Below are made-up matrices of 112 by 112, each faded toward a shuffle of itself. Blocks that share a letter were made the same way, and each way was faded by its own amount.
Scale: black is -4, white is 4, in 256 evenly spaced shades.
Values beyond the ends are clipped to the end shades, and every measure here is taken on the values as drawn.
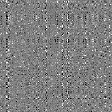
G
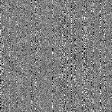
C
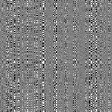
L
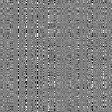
L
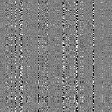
L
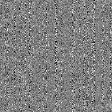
C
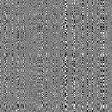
L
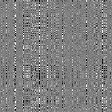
L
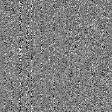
C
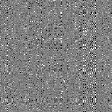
G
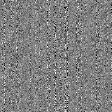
C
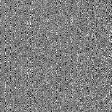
C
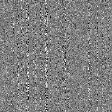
C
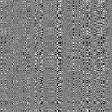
L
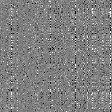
G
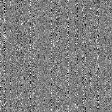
C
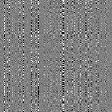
L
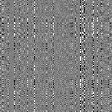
L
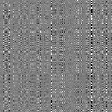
L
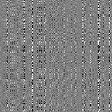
L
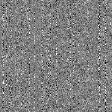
C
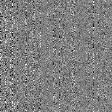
C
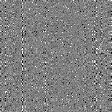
G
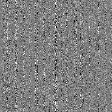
C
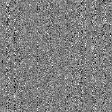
C
